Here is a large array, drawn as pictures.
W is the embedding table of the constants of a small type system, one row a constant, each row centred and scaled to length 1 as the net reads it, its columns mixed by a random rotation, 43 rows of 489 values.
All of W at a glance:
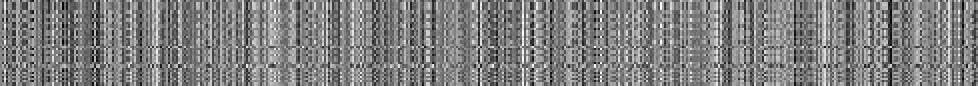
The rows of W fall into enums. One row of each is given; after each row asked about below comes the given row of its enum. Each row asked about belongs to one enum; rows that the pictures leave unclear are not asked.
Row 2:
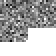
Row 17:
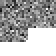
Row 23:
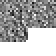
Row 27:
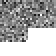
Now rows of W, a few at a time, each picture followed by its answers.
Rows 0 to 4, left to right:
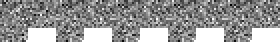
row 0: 27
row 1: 2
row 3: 2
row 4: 2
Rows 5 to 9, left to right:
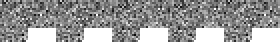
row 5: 27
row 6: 27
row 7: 17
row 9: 27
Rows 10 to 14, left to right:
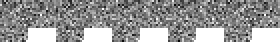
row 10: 27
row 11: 17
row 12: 2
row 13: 2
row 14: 27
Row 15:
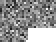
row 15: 17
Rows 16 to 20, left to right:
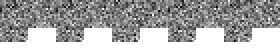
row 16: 17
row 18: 27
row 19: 17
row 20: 2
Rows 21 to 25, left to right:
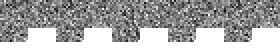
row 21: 2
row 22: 17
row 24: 27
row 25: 17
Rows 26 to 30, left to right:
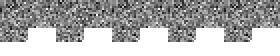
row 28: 17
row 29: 17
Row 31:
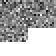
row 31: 27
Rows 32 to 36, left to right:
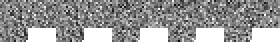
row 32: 23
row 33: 23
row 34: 17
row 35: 2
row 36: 27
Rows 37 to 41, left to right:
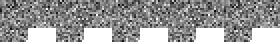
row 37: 17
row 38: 27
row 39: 2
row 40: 27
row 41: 17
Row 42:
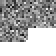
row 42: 17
